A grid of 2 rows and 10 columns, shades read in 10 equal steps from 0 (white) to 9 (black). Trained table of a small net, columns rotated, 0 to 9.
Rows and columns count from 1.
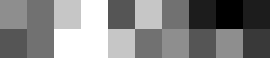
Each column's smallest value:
4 5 0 0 2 2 4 6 4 7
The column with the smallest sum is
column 4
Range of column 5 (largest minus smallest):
4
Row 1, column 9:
9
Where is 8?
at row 1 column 8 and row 1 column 10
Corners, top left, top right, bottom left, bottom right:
4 8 6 7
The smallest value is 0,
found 3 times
